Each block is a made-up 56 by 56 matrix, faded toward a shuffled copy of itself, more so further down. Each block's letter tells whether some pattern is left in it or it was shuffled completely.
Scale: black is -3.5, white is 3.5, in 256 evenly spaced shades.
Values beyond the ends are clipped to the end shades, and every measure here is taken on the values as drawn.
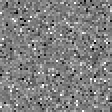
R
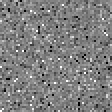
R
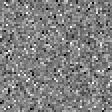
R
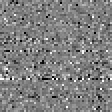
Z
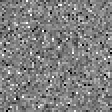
R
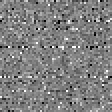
Z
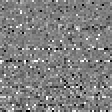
Z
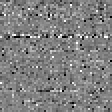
Z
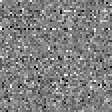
Z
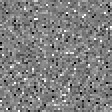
R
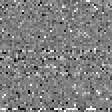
Z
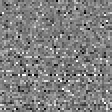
Z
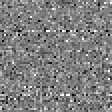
Z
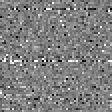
Z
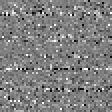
Z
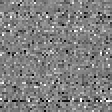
Z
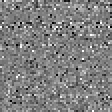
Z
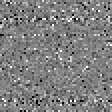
Z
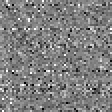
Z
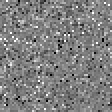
R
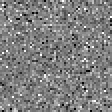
R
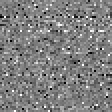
Z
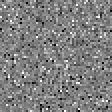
R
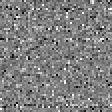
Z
